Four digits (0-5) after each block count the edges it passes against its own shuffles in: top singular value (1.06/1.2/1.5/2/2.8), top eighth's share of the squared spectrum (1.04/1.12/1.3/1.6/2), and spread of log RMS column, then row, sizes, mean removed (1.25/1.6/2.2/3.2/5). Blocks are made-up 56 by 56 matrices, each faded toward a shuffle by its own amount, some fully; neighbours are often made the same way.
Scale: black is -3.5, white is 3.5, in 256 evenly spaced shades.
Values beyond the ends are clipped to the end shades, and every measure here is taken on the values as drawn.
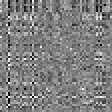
4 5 3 3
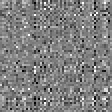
4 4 3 3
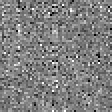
3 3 1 1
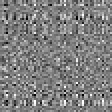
4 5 3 3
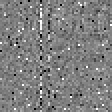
3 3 1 1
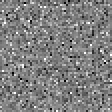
2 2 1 0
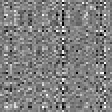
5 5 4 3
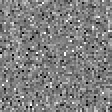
1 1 0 0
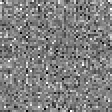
3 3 2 1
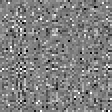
4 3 2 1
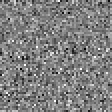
0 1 0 2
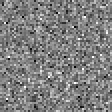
0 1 0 0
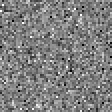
0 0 0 0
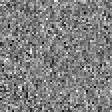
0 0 0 0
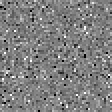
1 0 0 0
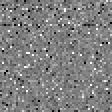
1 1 0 0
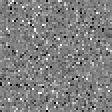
2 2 0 0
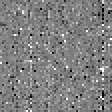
3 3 1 0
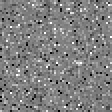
0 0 0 0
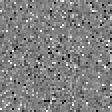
2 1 0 0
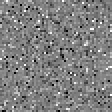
1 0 0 0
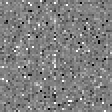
2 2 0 0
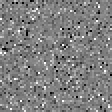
1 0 0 0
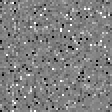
0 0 0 0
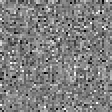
3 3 1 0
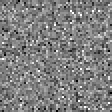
2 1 0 0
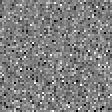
1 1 0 0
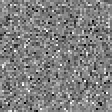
2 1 0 0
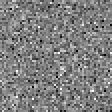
2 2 0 0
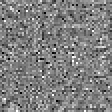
3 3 1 1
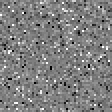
1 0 0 0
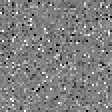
2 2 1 0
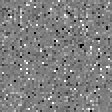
2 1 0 0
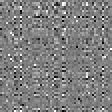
5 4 3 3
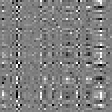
5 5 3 3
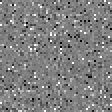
1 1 0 0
